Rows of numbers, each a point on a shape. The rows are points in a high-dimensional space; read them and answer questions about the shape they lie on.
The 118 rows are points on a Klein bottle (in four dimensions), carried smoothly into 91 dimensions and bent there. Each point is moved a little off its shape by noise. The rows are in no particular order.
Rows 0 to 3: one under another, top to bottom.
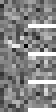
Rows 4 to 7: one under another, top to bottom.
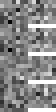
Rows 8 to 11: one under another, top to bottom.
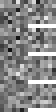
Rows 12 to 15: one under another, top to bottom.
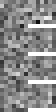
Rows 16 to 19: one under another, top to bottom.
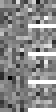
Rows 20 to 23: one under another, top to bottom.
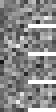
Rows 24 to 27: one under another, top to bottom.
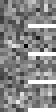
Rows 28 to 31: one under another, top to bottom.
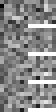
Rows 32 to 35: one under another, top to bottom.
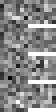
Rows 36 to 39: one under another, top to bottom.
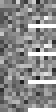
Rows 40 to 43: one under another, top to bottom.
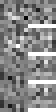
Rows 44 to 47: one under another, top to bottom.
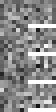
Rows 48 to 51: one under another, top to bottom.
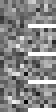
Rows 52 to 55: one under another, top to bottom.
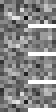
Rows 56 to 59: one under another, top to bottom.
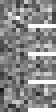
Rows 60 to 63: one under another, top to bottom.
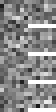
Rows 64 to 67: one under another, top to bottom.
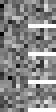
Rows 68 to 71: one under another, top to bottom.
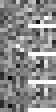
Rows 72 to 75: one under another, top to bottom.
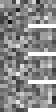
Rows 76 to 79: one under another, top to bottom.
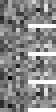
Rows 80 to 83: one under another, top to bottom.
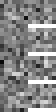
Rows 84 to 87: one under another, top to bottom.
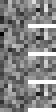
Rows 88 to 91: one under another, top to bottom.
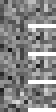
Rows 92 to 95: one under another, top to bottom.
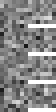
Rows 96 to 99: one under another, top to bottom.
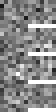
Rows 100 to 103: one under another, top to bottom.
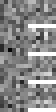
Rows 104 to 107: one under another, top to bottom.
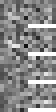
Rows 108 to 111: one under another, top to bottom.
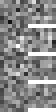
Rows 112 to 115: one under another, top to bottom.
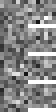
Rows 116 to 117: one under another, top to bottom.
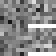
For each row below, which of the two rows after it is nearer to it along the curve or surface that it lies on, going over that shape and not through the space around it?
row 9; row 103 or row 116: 116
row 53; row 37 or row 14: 14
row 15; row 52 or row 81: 52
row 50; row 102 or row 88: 88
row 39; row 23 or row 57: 23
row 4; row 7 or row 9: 9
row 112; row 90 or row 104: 90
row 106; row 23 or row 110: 23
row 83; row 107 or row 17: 107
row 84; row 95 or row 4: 95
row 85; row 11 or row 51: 51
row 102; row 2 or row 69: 69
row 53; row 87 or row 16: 87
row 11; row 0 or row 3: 0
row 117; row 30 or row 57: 57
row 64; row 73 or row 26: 73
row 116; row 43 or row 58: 58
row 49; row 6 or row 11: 11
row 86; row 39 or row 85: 39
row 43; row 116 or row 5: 5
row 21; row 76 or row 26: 76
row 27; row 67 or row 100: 100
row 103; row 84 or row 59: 84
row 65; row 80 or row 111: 80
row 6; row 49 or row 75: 75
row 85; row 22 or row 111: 22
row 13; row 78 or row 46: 46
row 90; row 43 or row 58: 58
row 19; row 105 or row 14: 14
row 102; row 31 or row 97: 97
